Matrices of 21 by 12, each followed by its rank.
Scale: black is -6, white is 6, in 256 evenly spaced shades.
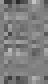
two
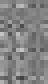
two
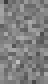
full rank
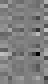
two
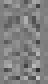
two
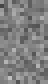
full rank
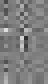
two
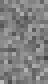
full rank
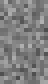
full rank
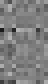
two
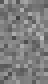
full rank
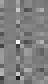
two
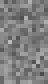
full rank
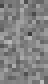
full rank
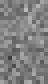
full rank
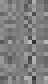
two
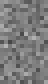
full rank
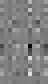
two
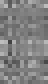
two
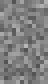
full rank
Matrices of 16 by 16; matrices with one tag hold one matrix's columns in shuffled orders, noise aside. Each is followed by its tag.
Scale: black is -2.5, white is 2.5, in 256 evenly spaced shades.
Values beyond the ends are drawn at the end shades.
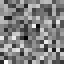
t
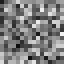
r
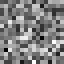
t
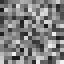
r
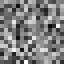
t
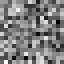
r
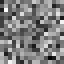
r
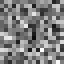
t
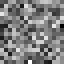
t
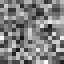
t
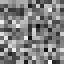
t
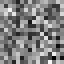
r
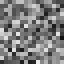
t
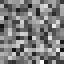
t
